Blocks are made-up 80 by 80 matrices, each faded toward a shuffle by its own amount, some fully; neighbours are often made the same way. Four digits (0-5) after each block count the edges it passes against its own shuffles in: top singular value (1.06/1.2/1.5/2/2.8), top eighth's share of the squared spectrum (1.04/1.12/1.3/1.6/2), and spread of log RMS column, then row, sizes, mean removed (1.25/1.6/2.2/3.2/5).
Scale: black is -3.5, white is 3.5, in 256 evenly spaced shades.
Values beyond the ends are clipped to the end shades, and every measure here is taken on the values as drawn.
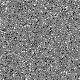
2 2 0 0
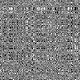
4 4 3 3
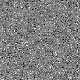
3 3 1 1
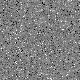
2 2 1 0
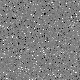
0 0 0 0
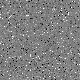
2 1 0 0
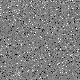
2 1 0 0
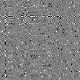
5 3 2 2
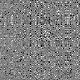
4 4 3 2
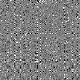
4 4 3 2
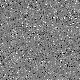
0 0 0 0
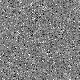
2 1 0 0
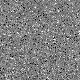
2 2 0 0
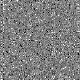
3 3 2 1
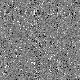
3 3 1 0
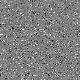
1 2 1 2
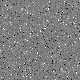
0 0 0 0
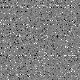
2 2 1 2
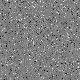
0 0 0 0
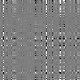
5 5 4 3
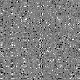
4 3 2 2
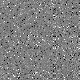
3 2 1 1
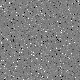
2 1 0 0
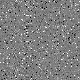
3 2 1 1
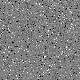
2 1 0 0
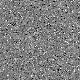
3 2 0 0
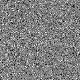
3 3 1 1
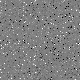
0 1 0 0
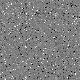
3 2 1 0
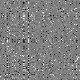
4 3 2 2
